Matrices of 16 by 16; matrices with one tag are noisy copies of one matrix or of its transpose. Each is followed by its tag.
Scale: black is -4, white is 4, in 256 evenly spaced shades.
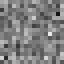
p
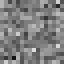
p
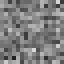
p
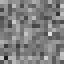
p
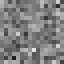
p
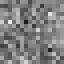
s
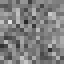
s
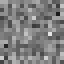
p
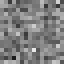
p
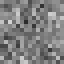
s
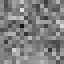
s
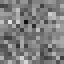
s
